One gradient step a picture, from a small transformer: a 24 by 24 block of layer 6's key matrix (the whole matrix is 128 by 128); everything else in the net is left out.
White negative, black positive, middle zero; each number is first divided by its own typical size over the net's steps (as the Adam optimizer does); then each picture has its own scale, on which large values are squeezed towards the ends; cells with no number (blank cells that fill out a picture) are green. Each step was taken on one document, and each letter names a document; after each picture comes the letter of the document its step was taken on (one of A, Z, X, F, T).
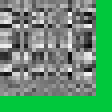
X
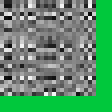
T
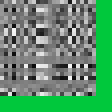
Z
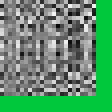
Z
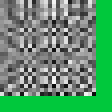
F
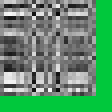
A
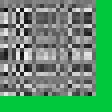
X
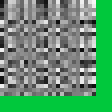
F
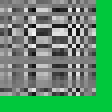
Z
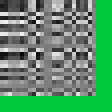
T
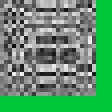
X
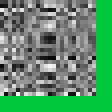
X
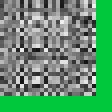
F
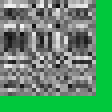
A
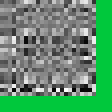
A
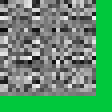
A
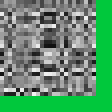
X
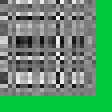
A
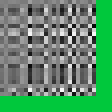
Z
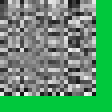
F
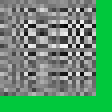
Z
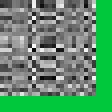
T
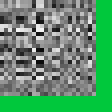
X
